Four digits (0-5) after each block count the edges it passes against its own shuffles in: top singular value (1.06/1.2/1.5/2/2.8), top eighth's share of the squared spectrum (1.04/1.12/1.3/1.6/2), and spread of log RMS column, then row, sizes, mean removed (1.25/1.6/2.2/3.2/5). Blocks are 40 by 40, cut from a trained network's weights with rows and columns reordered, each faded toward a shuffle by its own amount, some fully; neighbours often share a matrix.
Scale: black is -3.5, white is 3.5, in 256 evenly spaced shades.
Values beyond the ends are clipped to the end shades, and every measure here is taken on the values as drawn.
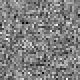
0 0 0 0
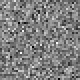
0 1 0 0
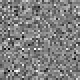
3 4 2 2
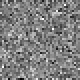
3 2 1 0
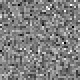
1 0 0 0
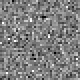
0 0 0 0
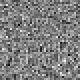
3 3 0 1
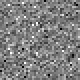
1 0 0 0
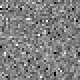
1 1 0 0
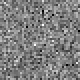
0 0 1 0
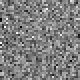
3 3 0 0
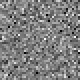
2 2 1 1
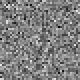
1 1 0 0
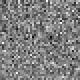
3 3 1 0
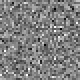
3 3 1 0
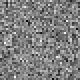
3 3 0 1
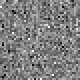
0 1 0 0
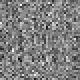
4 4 2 1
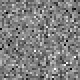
1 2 0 0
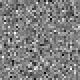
2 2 1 0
